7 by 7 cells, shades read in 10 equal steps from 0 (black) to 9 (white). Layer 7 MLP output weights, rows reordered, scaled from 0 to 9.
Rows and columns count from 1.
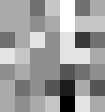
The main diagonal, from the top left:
6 6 8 5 3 6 6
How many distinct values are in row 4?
4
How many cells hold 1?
1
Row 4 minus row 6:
2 3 0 2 7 2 3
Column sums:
41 40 38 38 38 39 37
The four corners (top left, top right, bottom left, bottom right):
6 6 6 6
